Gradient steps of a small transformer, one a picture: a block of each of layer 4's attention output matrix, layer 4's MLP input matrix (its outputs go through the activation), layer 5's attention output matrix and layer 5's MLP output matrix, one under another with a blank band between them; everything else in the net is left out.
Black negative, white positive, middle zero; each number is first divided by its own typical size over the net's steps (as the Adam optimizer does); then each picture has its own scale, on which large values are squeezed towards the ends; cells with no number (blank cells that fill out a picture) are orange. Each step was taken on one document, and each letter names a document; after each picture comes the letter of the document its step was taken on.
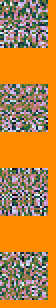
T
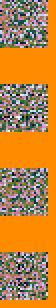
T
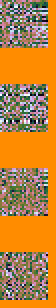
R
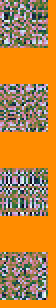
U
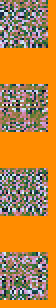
T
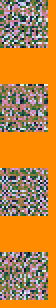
U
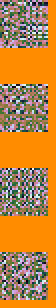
T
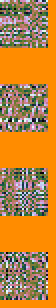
R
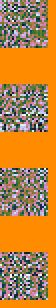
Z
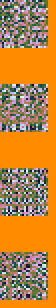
U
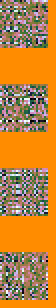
R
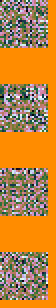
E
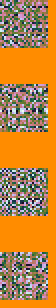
U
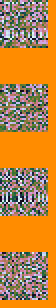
T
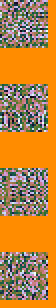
E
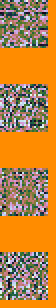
Z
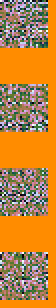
E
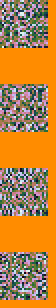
U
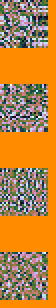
T
